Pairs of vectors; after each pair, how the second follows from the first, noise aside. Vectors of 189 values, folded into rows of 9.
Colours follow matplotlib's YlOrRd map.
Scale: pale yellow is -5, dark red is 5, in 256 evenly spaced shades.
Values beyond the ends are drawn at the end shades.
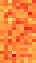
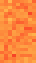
shrunk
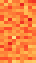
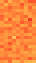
shrunk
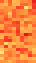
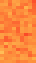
shrunk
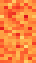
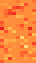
partly zeroed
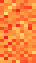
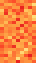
wrapped around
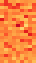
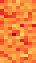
wrapped around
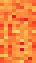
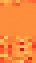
partly zeroed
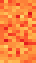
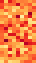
scaled up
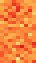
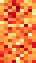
scaled up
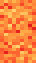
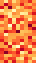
scaled up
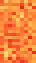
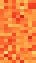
sign-scrambled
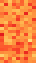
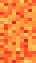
wrapped around
